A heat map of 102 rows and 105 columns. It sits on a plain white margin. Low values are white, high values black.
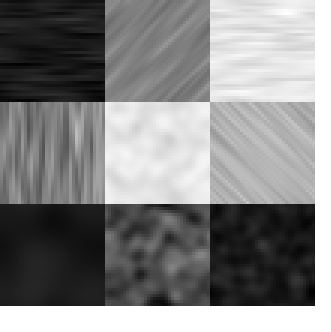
The table splits into 3 rows of 3 panels. Panel 1,1: very high, streaked across, faint in contrast. Panel 1,2: middling, slanting up to the right, faint in contrast. Panel 1,3: very low, streaked across, faint in contrast. Panel 2,1: middling, streaked downward. Panel 2,2: very low, blotchy, faint in contrast. Panel 2,3: low, slanting down to the right, faint in contrast. Panel 3,1: very high, smooth, faint in contrast. Panel 3,2: high, blotchy. Panel 3,3: very high, blotchy, faint in contrast.
